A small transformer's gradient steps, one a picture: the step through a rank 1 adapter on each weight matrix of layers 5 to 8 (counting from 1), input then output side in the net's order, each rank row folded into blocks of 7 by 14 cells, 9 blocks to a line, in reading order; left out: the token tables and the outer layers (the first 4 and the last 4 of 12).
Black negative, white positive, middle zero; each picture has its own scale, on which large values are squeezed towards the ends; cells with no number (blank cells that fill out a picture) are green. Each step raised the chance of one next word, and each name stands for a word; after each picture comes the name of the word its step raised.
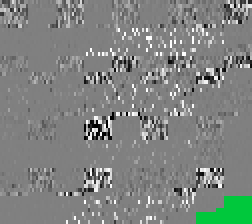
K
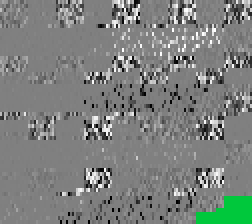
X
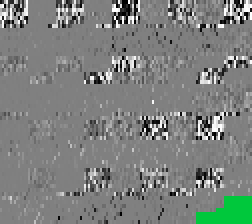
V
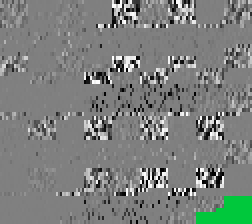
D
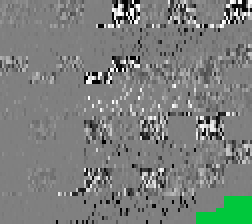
V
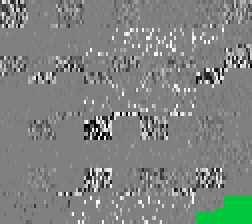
K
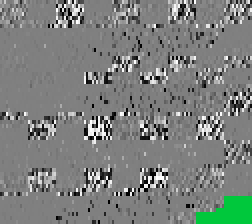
D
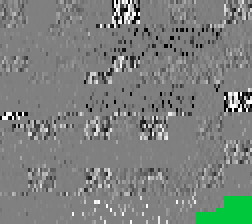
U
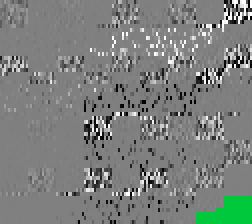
X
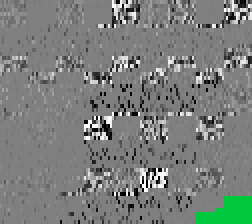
D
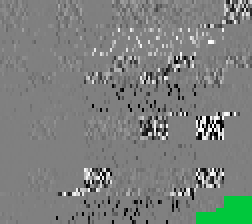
X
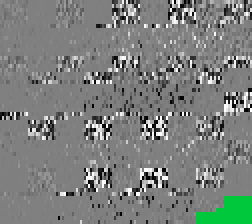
D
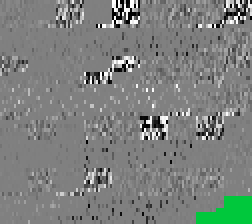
V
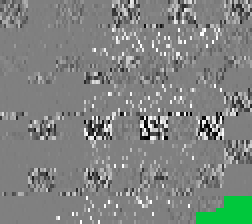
K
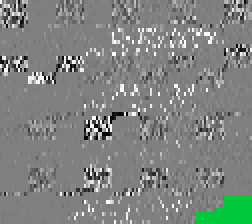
K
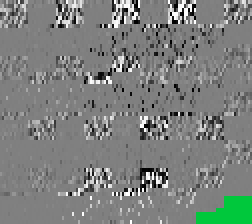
U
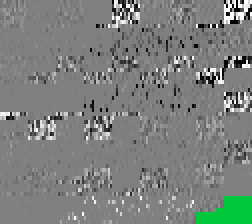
U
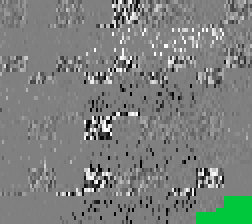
X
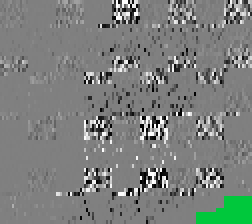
D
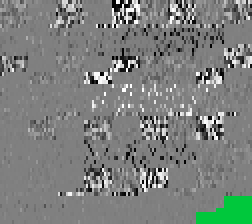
V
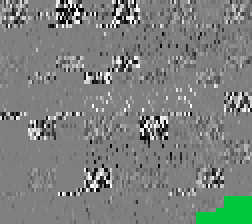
V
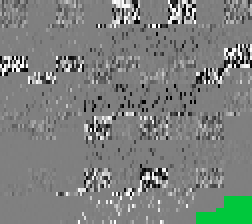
U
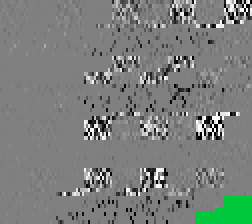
D
